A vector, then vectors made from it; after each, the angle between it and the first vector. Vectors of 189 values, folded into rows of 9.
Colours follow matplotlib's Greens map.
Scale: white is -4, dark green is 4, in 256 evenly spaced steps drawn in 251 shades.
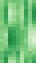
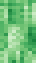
nearly opposite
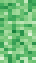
orthogonal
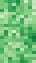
partly opposed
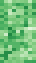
partly aligned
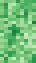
partly aligned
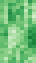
nearly opposite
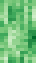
nearly opposite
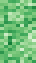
partly aligned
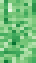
partly aligned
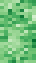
partly opposed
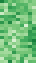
partly opposed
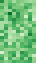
partly opposed
